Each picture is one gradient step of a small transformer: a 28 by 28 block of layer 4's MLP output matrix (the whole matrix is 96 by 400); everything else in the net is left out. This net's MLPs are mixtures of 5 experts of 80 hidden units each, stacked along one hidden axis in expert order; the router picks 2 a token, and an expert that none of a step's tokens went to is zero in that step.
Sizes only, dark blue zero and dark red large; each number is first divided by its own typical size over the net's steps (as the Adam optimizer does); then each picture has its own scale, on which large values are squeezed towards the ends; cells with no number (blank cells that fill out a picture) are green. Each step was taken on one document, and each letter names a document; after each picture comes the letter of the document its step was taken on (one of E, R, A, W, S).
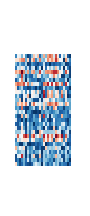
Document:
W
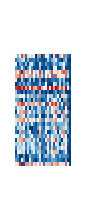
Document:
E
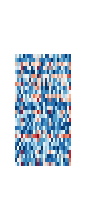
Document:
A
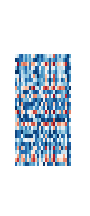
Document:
E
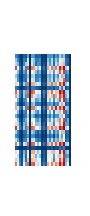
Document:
E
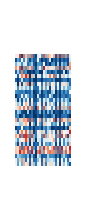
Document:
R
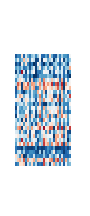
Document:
R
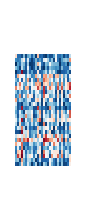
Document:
A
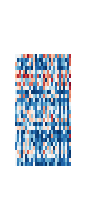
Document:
R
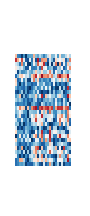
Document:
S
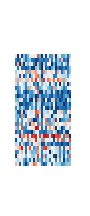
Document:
A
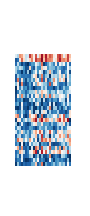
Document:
S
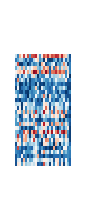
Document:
W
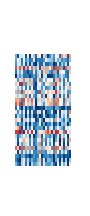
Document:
E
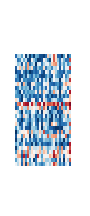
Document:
R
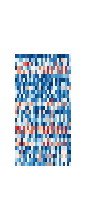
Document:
R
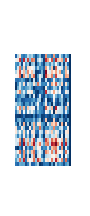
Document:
W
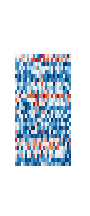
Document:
S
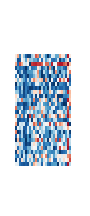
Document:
S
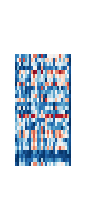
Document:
W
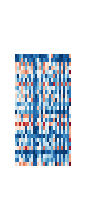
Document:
R
